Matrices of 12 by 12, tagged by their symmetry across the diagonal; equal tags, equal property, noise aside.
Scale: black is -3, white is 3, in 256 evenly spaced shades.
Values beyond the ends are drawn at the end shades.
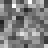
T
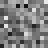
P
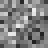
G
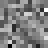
P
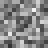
G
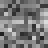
T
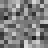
P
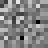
G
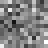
T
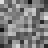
G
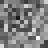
G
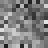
P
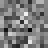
T
